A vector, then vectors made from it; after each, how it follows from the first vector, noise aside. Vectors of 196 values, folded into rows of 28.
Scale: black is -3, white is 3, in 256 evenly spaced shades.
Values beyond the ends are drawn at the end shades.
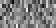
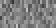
shrunk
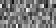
sign-scrambled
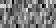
sign-scrambled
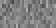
shrunk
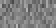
shrunk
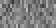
shrunk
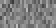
shrunk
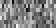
sign-scrambled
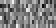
sign-scrambled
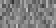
shrunk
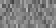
shrunk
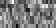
sign-scrambled
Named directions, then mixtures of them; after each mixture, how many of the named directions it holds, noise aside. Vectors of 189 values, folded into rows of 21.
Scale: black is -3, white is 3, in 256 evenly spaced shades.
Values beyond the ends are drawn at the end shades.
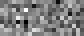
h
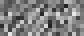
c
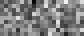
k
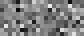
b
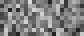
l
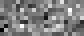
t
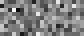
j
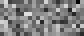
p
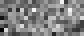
two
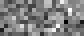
two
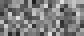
two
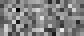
three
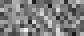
three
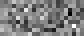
two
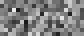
three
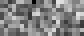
three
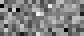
three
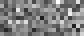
two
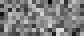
one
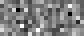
three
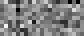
two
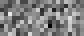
one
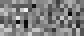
one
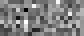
one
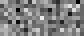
three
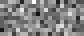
three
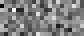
one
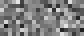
two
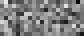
one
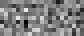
one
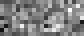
one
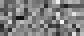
three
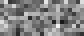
two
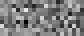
one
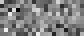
three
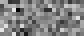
three
